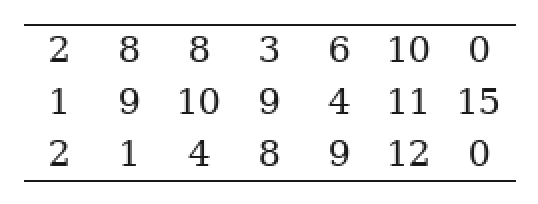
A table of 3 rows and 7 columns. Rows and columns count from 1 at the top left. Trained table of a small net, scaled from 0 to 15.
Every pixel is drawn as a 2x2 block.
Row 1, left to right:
2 8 8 3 6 10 0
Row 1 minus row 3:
0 7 4 -5 -3 -2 0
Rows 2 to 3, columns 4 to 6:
9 4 11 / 8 9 12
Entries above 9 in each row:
1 3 1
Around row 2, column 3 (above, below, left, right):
8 4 9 9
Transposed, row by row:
2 1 2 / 8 9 1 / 8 10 4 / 3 9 8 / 6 4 9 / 10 11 12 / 0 15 0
